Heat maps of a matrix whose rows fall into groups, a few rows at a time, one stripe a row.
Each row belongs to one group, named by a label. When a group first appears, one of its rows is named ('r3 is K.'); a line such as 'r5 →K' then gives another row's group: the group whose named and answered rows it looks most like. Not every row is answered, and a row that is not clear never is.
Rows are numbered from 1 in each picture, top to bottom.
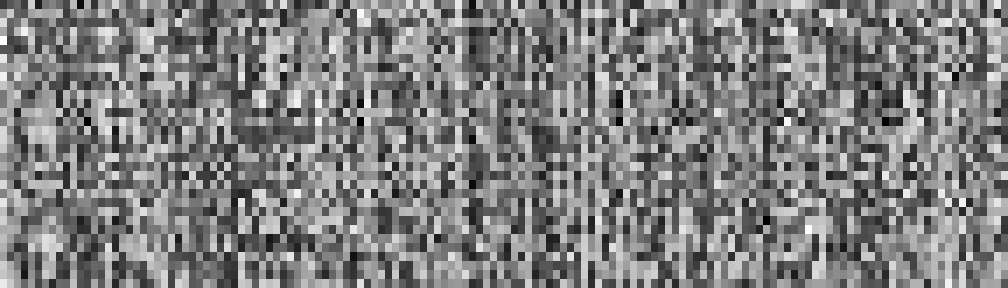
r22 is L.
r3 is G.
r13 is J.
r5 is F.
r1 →F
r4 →F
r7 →G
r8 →F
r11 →L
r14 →L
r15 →J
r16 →J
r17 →G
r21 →J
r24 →F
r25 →G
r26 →G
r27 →J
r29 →F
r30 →G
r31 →G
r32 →G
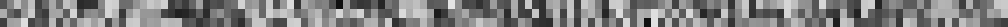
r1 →F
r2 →F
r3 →L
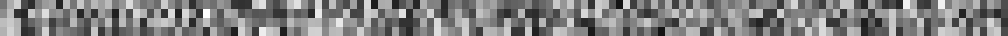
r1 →L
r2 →J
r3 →G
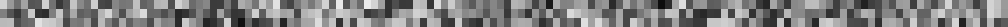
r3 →J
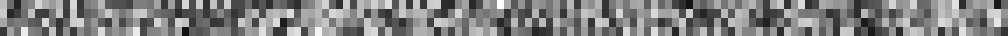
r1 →J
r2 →F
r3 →G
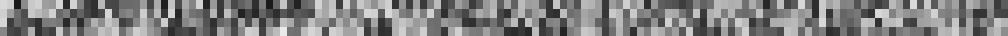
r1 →J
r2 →J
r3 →F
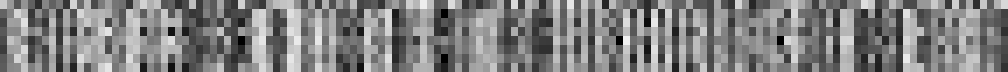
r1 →F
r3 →L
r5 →L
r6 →L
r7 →L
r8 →L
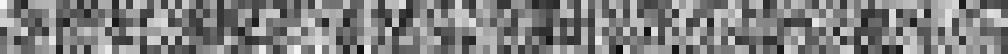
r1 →J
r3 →G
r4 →L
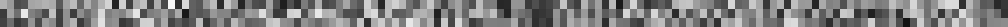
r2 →L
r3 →F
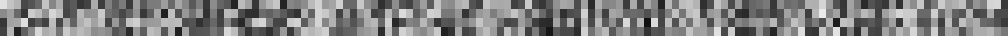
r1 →G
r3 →L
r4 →J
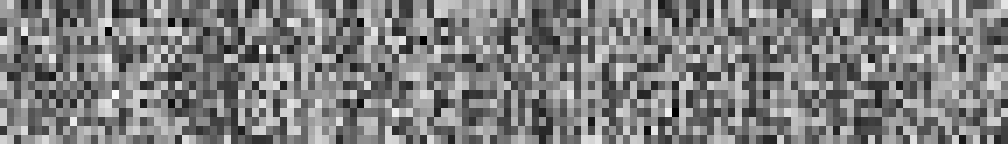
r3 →L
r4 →L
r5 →J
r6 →G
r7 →J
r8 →F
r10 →G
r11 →F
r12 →L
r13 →F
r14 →G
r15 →L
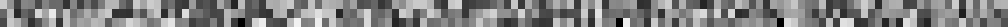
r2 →J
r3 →L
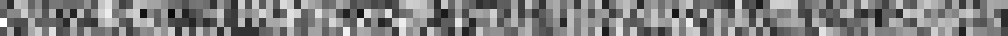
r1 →F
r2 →L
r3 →F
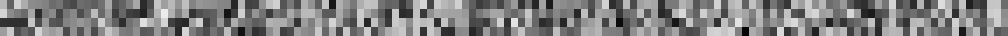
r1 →G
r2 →G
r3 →F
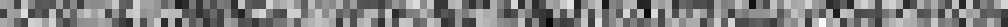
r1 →F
